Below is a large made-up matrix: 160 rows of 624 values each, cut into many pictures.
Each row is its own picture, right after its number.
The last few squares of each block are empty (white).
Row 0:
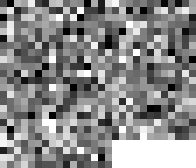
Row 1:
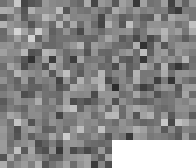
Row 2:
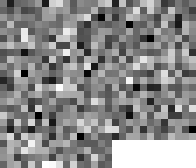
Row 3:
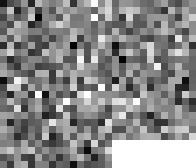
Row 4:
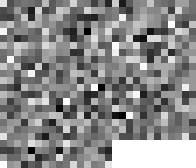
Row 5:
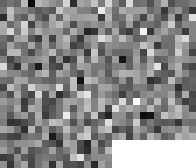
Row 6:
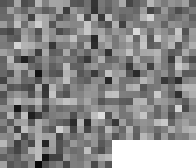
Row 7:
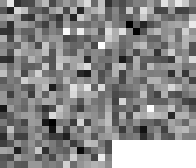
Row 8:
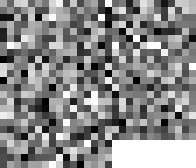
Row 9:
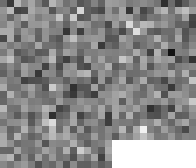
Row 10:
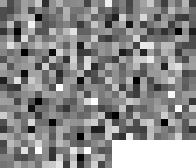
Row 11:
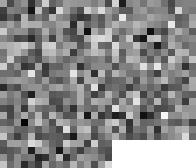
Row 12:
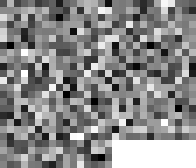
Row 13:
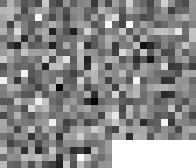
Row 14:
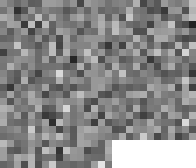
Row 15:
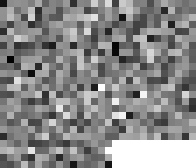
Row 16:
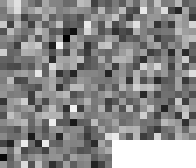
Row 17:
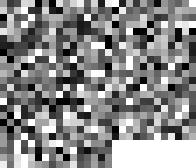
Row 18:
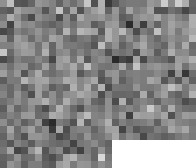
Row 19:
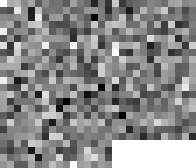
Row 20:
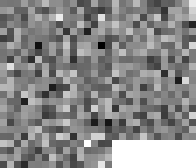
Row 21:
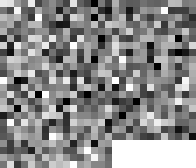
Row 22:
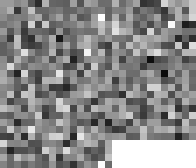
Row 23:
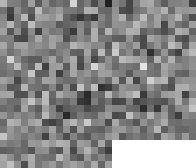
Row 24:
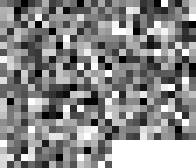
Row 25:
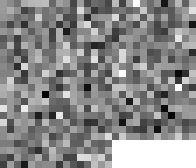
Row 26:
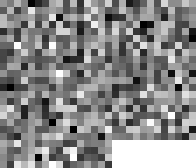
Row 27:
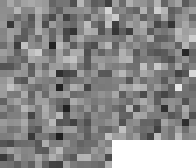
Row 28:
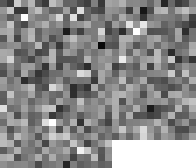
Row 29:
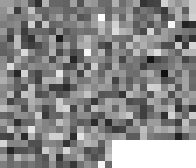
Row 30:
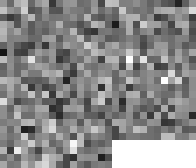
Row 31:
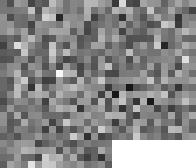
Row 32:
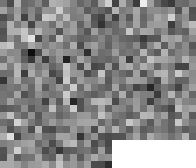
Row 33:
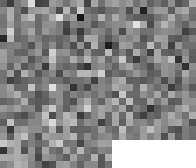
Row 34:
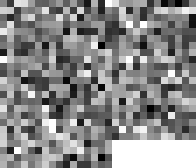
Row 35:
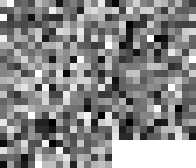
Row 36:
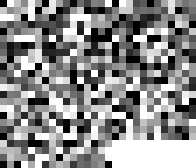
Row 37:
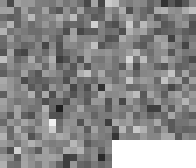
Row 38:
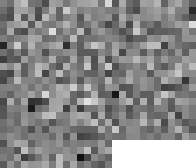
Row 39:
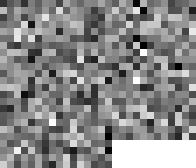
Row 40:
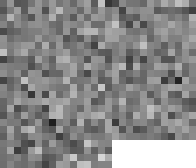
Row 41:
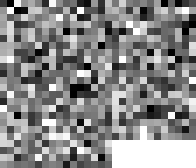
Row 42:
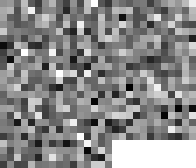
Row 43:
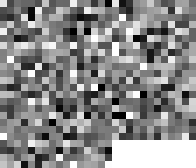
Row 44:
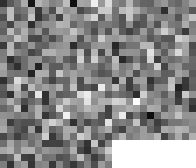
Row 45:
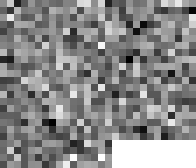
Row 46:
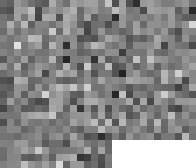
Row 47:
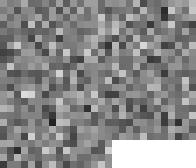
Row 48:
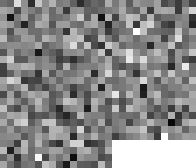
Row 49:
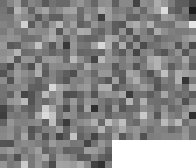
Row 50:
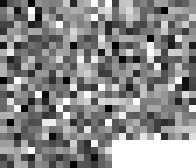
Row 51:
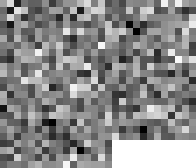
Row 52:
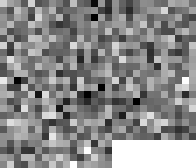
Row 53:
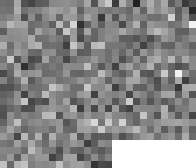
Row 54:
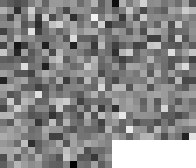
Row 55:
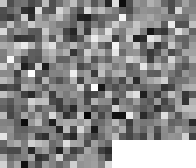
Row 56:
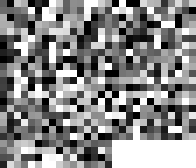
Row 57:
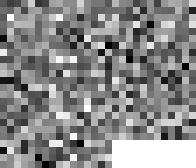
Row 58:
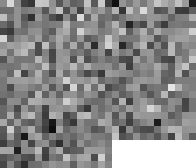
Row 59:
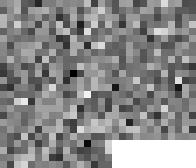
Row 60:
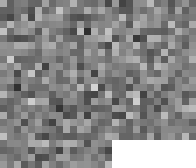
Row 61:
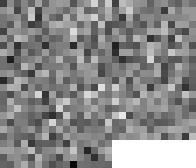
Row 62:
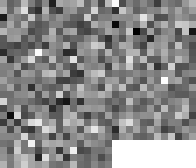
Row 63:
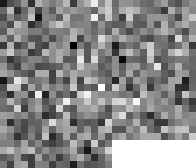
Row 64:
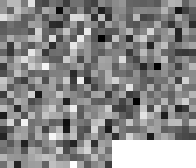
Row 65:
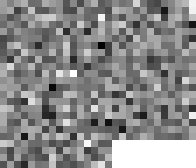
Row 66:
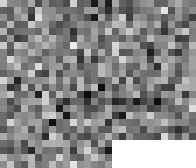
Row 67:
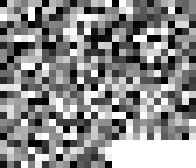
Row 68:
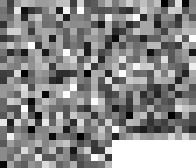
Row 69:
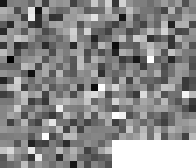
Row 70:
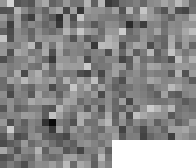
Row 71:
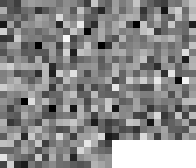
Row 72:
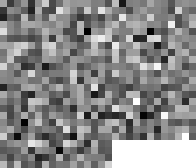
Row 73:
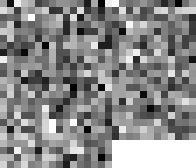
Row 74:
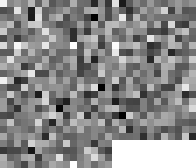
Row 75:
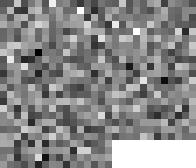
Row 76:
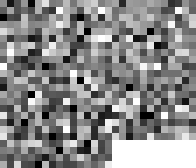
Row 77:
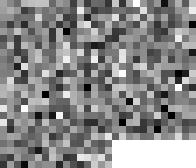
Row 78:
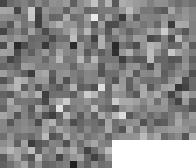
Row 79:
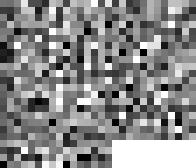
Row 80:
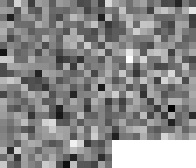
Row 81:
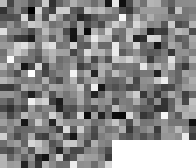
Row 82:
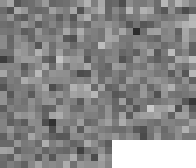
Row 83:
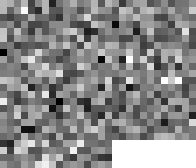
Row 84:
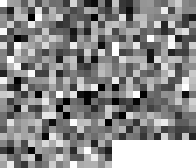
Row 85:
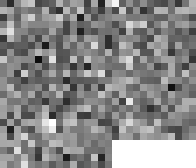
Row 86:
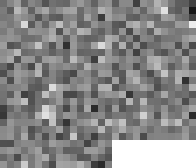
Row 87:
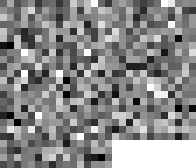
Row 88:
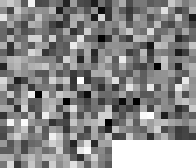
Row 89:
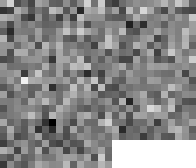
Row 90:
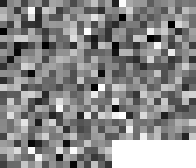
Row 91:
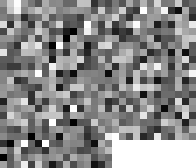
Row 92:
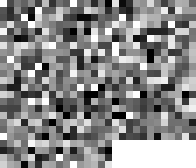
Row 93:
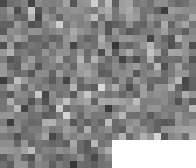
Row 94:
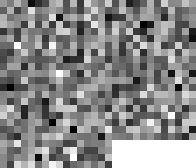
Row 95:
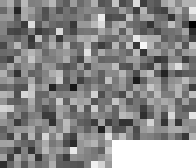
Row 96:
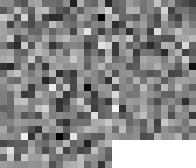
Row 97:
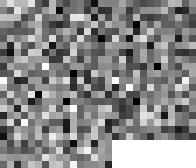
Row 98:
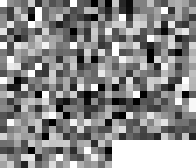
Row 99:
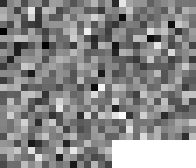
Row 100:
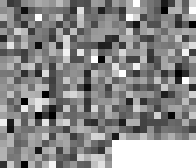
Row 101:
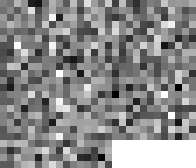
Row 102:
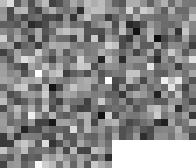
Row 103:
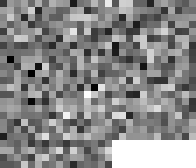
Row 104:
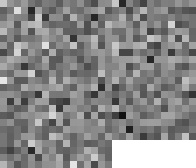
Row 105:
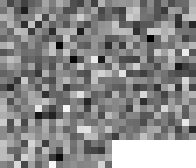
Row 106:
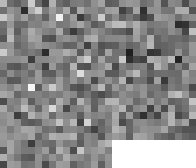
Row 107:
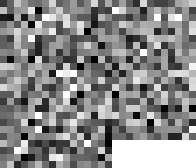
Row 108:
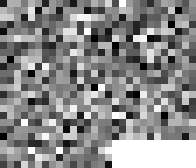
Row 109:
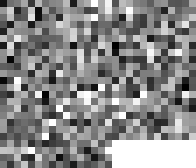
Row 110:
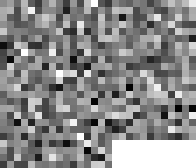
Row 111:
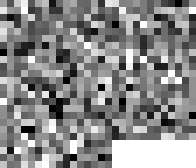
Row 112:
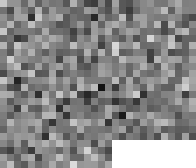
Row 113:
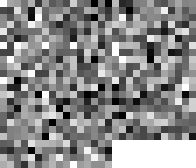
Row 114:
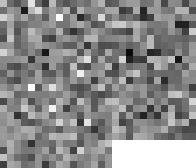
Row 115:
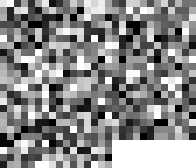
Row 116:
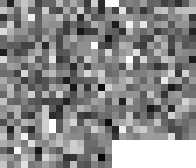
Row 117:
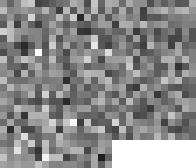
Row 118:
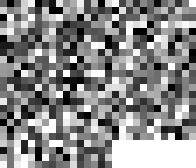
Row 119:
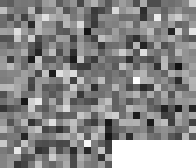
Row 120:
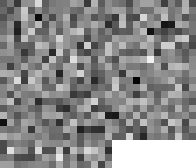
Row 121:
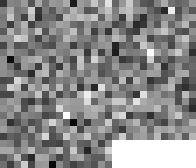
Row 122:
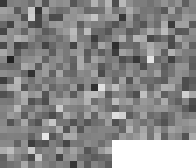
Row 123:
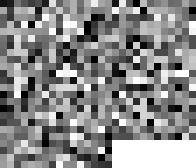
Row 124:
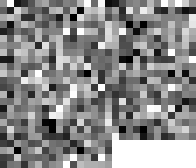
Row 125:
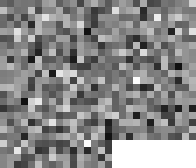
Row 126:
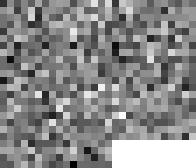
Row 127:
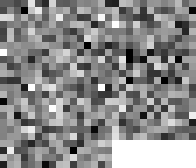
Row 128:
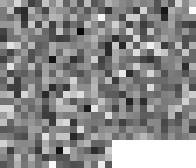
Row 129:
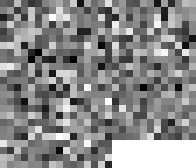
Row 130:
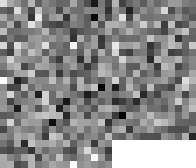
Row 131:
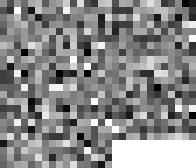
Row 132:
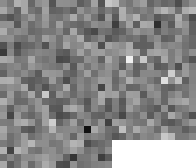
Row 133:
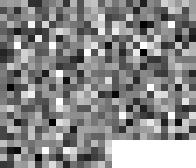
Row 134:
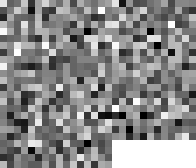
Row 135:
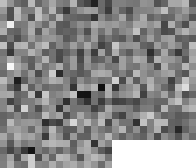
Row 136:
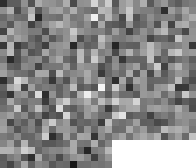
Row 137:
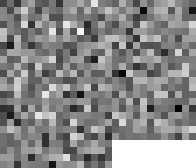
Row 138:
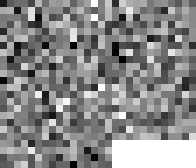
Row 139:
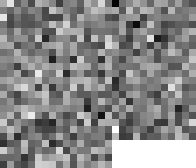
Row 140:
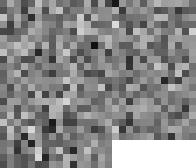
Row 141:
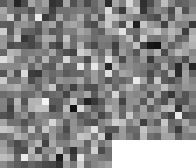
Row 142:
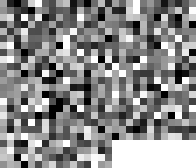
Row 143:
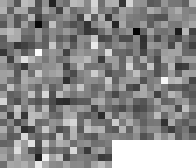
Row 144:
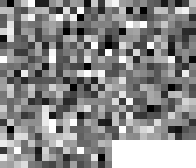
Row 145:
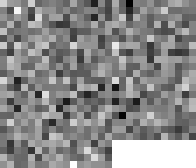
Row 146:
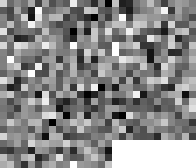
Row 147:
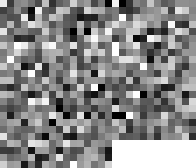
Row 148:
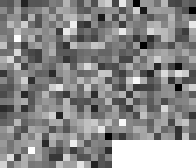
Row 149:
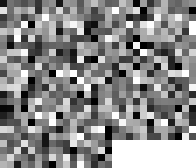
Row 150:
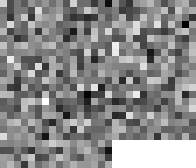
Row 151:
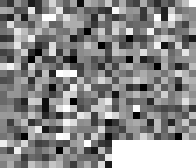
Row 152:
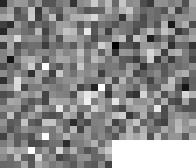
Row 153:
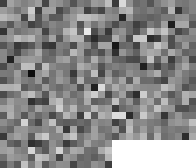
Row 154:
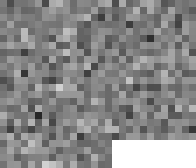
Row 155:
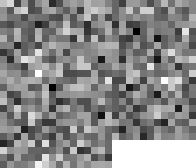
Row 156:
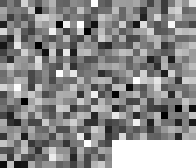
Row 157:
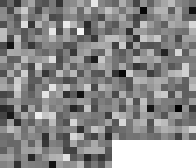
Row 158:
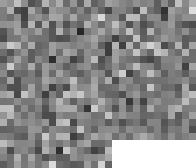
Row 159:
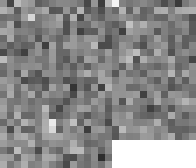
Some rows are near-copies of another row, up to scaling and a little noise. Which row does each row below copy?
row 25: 77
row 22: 29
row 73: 159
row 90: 99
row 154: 2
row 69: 122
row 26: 94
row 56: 31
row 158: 128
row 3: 63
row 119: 125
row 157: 137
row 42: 110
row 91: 16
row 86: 49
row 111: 30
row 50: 93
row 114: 106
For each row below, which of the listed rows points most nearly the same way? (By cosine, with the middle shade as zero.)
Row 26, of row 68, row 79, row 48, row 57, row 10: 79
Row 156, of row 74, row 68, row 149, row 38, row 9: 149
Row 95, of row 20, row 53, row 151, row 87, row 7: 20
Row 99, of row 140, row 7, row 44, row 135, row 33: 44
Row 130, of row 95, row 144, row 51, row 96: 144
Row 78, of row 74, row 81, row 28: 28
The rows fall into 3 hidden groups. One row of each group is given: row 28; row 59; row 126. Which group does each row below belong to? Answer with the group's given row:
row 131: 59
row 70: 28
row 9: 28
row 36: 126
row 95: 59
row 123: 59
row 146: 126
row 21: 126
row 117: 28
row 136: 126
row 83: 28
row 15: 126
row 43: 126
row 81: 126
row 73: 28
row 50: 126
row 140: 28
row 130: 126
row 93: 126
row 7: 28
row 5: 126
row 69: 126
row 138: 126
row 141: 59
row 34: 28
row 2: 59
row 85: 28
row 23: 126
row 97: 126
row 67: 126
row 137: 59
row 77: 59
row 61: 126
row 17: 28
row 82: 28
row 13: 59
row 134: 126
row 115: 28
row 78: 126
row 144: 28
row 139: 28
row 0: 28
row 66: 126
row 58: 28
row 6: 28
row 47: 59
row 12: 59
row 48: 28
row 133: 59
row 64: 126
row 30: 28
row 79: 59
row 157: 59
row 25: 59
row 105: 59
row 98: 126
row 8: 59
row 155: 28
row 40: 28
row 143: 28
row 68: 59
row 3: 126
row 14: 59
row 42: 59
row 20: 59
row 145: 126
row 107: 59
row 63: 126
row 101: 59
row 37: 28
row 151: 59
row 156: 59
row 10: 59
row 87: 59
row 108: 126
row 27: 59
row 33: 28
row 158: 59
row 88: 126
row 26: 59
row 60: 126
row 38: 59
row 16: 59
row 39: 59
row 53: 59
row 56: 59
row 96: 59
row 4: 126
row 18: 28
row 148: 59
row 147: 126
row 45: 28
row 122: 126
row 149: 59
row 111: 28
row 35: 28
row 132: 28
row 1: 59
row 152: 126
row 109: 126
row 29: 59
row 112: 126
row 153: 126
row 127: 28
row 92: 126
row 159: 28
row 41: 28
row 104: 126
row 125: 59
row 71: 59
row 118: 28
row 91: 59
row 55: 126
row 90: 126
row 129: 59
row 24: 59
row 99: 126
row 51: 28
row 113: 126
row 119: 59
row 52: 126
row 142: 59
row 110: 59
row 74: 126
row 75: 28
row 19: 126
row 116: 28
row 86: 59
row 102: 28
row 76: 126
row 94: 59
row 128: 59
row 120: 59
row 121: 126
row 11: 126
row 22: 59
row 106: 28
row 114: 28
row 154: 59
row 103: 126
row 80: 28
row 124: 28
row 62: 28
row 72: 126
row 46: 59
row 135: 126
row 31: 59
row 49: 59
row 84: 126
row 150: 126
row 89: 28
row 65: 59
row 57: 28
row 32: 59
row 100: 59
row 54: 126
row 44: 126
